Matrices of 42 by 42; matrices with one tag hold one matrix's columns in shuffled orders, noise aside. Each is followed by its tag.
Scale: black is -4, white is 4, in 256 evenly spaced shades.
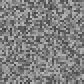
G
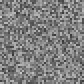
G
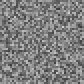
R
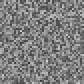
G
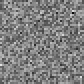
G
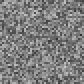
G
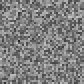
G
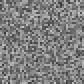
G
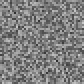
R
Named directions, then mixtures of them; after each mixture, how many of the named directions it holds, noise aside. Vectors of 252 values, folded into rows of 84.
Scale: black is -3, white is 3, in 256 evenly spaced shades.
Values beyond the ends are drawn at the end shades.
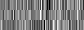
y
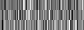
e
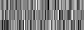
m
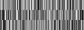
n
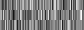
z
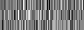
two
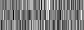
two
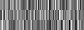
three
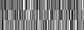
one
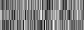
three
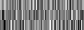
two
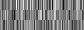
three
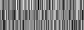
three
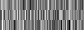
three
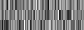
one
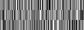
two
